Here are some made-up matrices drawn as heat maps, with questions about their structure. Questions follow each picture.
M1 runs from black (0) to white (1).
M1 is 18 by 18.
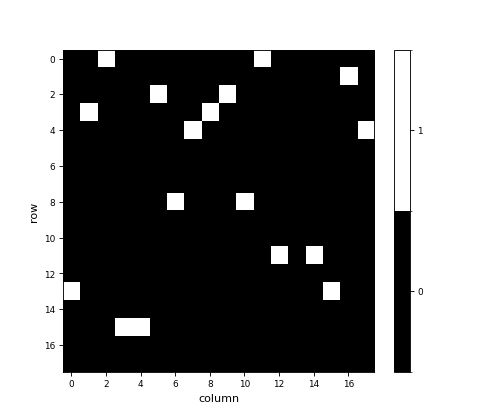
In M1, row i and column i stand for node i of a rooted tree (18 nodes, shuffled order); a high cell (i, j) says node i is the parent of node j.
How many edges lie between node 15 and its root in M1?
1
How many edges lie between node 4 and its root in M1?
2
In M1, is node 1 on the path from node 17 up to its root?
no
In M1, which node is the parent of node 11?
0
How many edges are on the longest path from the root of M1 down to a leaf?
4
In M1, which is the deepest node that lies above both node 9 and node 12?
0
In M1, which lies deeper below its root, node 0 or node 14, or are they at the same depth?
node 14
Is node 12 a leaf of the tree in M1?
yes
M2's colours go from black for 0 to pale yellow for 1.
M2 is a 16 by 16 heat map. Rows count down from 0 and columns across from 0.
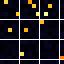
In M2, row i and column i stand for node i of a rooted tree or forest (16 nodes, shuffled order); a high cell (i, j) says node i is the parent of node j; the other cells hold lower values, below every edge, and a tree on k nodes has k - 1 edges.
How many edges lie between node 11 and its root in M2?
1
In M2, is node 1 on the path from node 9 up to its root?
no
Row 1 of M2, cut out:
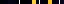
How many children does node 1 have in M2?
2
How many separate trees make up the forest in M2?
4
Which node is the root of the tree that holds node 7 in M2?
0
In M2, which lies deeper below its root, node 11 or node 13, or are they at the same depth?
node 11
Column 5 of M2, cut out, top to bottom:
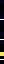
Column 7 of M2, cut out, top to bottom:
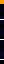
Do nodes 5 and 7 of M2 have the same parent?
no
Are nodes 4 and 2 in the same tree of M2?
no
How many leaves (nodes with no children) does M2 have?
9
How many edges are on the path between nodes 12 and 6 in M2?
4
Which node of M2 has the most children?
3
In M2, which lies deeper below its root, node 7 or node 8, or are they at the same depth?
node 8
